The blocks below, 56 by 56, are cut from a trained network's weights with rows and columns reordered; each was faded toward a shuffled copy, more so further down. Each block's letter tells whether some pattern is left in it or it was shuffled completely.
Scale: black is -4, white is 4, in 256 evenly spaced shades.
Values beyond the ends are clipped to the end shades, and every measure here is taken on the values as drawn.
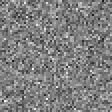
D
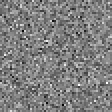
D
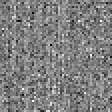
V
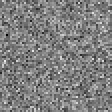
D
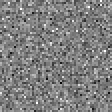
D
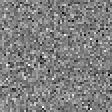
D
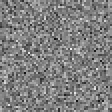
D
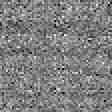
V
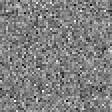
D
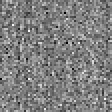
V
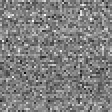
V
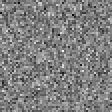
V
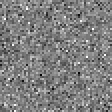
D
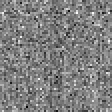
V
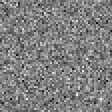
V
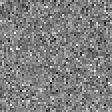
D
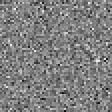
V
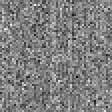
V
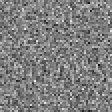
V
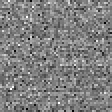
V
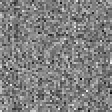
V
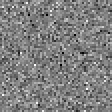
D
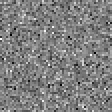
D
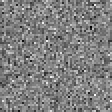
D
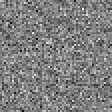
D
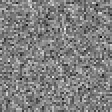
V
